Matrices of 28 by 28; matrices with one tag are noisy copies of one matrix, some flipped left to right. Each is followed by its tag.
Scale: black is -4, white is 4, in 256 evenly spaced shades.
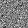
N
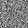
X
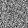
X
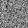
X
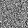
X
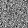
X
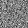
X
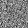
X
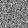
X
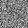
X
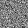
N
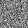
X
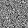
N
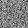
X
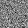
N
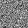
N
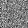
X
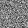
N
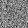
X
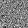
N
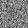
X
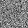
X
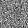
X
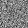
X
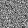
N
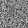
X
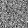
X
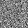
X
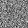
X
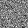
N
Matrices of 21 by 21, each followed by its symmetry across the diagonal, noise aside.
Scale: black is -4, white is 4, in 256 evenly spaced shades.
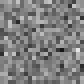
neither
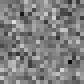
antisymmetric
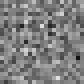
antisymmetric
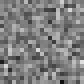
antisymmetric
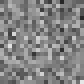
neither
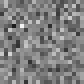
neither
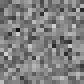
neither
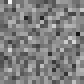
neither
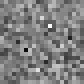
antisymmetric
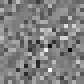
antisymmetric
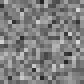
antisymmetric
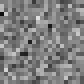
neither
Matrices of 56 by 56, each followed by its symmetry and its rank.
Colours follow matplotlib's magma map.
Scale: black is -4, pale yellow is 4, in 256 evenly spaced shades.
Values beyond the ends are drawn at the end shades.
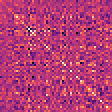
symmetric, rank five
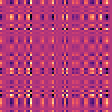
neither, rank one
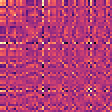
symmetric, rank three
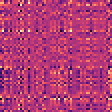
neither, rank three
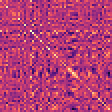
symmetric, rank five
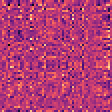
neither, rank five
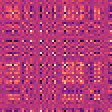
symmetric, rank three
